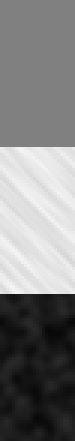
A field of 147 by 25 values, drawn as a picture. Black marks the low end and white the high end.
The table splits into 3 rows of 1 panel. Panel 1,1: middling, flat. Panel 2,1: very high, slanting down to the right, faint in contrast. Panel 3,1: very low, blotchy, faint in contrast.
